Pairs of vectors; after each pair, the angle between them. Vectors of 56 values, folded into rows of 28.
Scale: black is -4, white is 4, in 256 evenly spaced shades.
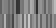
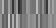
orthogonal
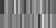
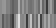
orthogonal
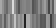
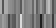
orthogonal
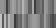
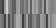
partly opposed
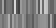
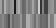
nearly opposite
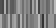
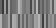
nearly parallel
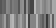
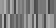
partly opposed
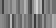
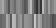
nearly opposite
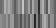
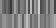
partly opposed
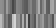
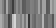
nearly parallel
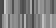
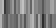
nearly opposite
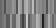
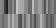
orthogonal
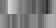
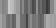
nearly parallel
